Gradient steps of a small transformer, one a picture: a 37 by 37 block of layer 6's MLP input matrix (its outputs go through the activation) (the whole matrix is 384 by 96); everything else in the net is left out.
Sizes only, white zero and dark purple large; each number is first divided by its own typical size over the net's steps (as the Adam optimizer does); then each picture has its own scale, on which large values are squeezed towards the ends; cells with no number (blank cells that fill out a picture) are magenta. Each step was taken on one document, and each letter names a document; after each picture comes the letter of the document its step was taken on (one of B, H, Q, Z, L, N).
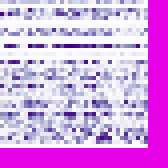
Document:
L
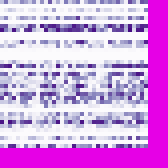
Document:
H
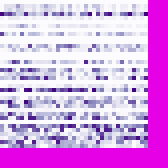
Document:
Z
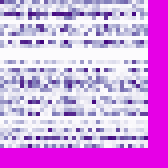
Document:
L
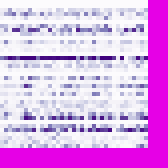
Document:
L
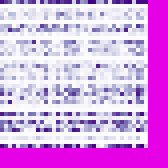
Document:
H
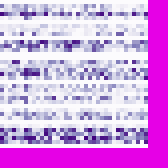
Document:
Z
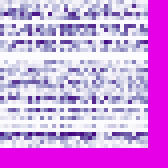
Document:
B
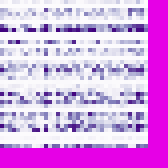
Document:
H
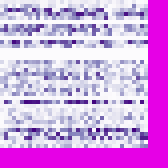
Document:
L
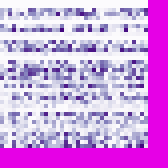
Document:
Z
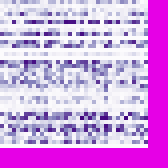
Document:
L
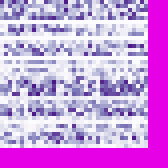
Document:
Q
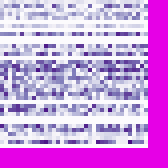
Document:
Q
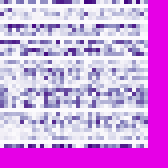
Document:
H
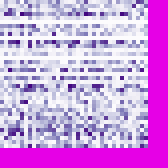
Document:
L
